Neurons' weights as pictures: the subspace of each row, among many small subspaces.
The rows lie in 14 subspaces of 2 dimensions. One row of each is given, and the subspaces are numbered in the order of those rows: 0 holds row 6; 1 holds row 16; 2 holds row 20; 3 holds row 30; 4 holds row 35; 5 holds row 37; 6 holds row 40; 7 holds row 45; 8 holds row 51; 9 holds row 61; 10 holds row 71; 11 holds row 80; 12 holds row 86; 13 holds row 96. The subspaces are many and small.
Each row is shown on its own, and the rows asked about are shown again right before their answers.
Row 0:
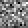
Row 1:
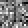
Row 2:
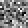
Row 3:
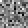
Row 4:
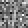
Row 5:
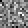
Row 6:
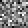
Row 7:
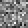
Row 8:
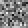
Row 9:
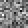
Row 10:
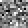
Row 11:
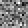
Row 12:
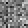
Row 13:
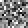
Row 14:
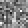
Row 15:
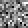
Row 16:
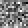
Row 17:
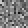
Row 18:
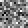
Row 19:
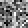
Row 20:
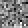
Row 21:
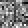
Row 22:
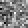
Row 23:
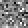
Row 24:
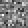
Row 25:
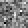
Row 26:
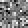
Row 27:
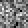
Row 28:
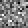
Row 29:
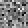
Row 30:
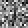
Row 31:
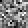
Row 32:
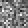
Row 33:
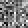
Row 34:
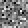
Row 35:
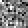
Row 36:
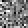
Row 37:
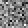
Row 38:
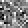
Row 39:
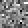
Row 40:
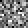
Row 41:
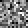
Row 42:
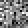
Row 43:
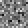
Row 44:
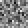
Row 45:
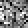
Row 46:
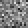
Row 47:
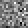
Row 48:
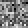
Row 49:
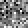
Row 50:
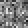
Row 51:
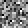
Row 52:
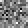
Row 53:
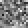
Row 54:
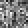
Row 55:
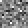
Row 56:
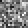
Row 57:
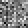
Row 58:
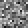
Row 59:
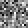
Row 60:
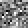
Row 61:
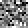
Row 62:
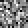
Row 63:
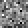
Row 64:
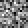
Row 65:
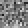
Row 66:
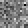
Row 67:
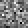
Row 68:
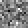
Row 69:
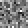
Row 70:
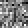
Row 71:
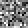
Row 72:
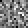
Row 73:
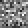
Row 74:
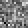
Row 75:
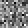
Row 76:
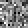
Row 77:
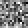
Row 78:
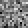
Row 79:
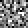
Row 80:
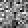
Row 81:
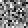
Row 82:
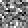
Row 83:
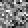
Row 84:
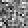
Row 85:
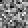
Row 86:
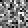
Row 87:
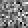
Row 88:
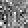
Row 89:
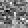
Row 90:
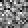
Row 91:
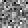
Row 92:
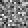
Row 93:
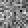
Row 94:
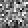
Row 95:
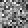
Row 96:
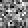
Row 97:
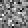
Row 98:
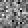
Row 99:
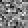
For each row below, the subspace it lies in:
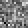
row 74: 7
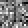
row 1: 2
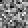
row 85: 13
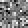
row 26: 12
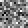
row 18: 5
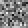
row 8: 10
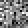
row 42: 11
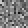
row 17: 12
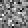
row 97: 0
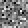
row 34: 8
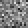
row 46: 9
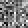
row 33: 11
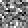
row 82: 4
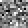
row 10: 13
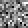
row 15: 1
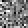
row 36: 12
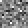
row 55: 13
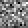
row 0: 10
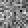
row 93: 11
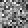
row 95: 8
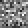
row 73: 10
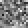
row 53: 9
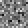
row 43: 6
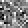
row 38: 7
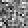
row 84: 4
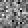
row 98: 1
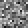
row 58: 8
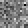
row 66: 5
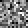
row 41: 12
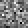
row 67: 3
